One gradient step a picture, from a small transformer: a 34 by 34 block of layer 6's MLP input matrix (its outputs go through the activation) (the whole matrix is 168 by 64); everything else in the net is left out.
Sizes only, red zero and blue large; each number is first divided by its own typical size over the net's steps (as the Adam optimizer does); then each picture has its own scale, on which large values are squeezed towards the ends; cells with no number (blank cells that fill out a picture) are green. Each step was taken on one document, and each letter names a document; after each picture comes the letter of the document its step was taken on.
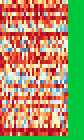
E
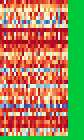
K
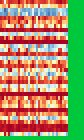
K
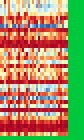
K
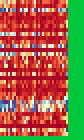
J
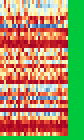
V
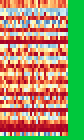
K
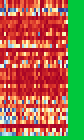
J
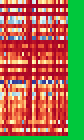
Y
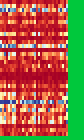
J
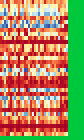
V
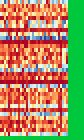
V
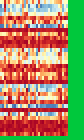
V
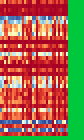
Y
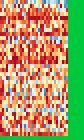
E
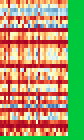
K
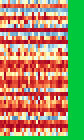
V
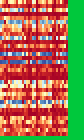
Y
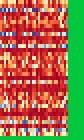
J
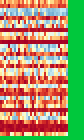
K
